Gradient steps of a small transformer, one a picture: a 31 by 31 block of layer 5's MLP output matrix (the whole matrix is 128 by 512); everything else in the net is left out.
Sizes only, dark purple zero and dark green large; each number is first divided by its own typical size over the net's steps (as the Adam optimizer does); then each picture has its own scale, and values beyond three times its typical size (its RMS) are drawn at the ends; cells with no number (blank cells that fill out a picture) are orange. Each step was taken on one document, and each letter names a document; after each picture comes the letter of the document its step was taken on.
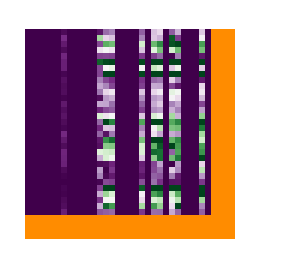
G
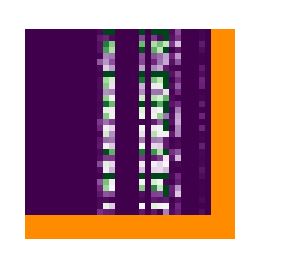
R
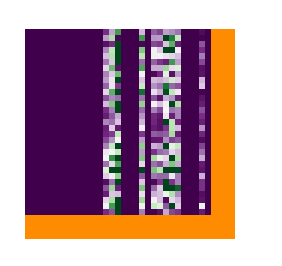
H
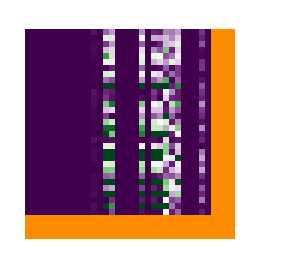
R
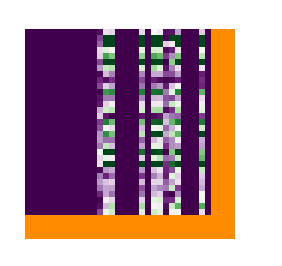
G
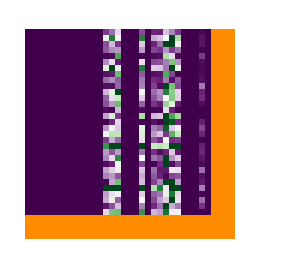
H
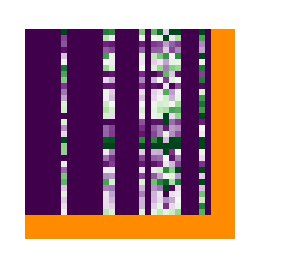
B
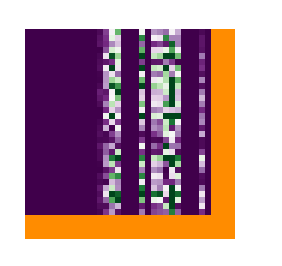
H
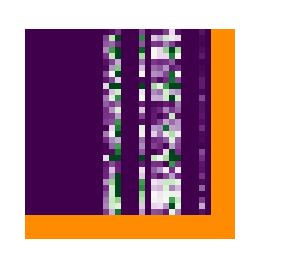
H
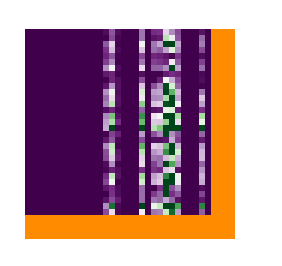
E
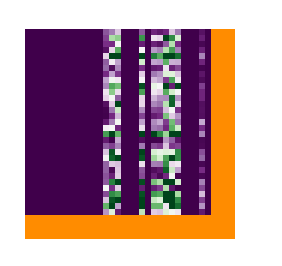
H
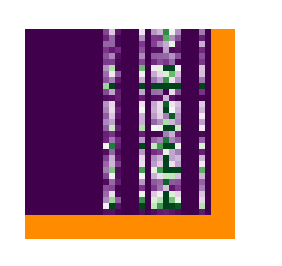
E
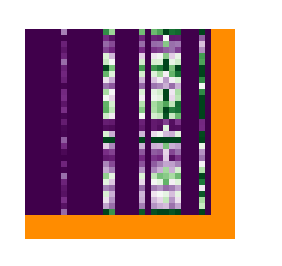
B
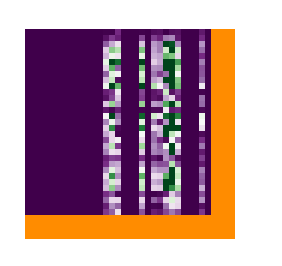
E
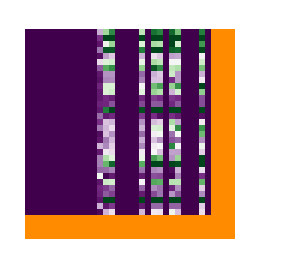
G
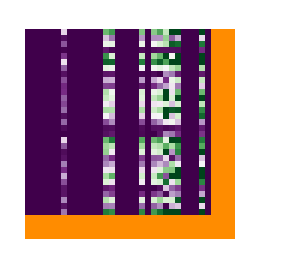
B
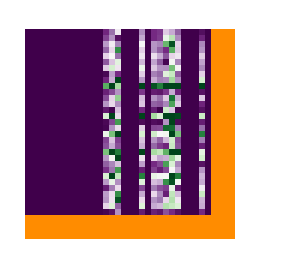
E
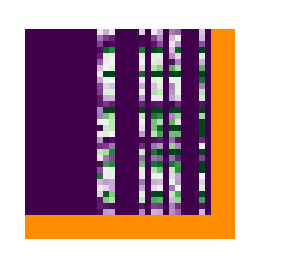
G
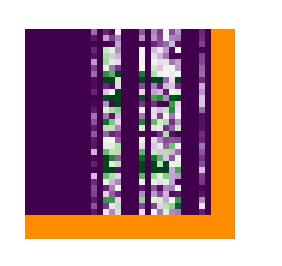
R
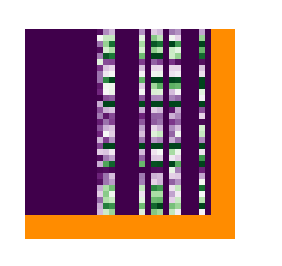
G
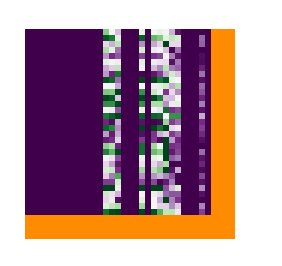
R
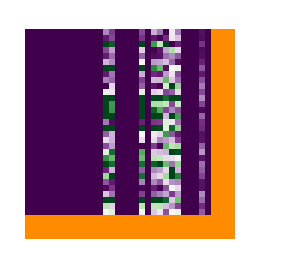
R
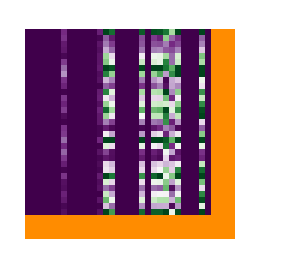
B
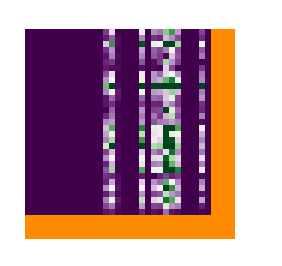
E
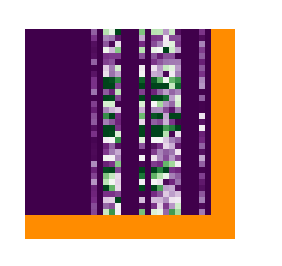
R
